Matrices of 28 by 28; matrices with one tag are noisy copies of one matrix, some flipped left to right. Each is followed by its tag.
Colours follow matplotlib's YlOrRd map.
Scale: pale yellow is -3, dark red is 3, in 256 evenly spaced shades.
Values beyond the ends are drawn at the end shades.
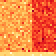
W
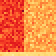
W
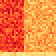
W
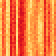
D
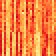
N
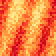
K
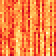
N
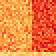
W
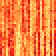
N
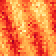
K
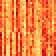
N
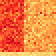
W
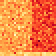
W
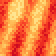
K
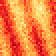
K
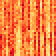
N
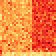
W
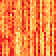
N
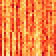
N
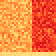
W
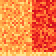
W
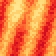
K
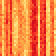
D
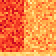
W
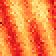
K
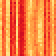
D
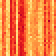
D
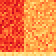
W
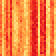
D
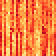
N
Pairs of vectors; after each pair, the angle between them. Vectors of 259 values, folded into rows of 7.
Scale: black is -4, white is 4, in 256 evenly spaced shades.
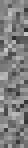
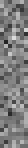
partly opposed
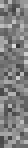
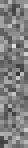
nearly parallel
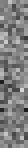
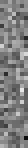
partly aligned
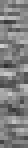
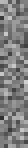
orthogonal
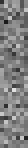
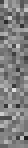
nearly parallel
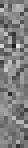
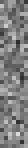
partly opposed
